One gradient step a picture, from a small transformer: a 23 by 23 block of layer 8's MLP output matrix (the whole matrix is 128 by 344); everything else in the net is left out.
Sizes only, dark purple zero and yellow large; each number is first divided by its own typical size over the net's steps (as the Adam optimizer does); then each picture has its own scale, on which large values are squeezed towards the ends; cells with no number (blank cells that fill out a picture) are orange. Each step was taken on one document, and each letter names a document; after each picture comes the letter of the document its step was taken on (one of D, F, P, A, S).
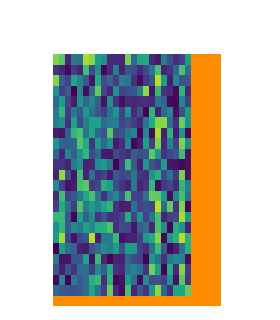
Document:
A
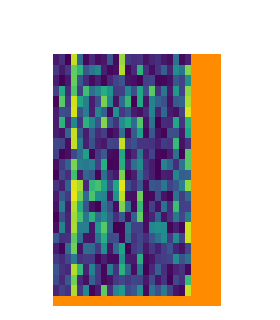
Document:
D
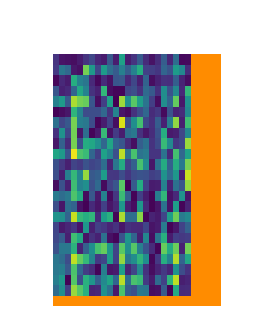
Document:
D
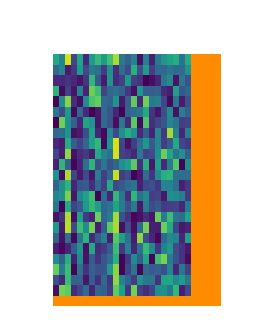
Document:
A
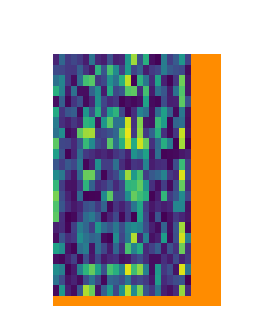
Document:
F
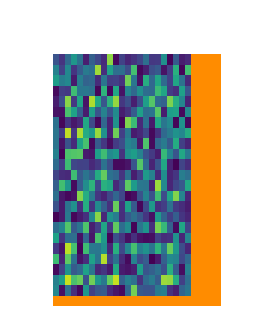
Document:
A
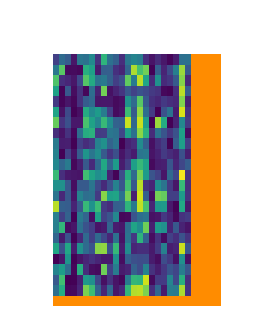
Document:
F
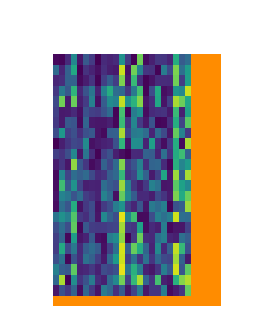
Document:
D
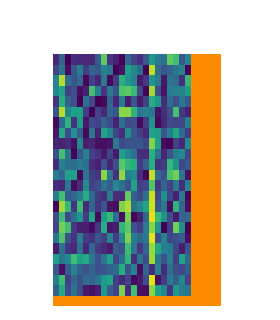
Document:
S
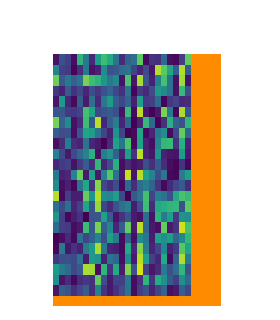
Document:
F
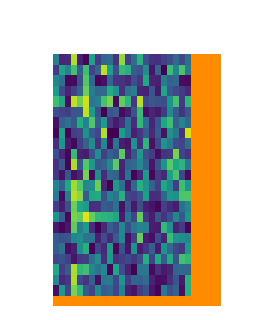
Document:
D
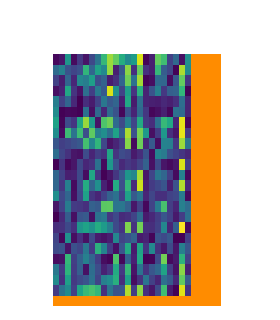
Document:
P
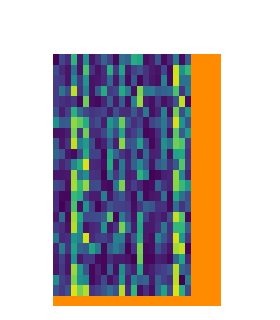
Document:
D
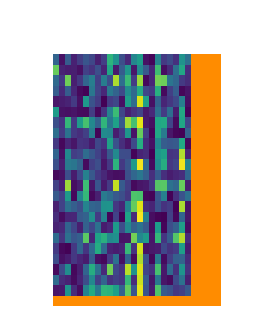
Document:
F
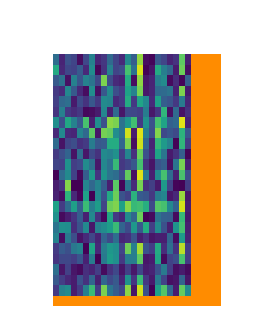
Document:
F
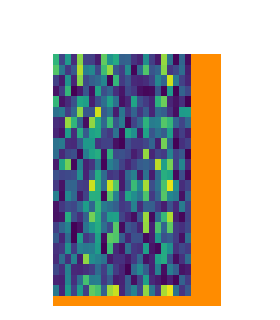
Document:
A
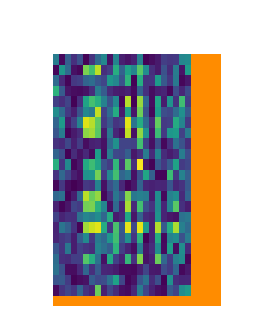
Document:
P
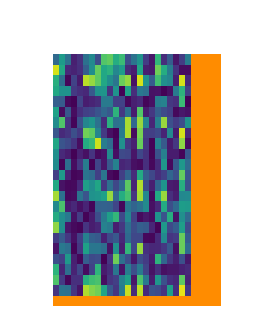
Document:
F
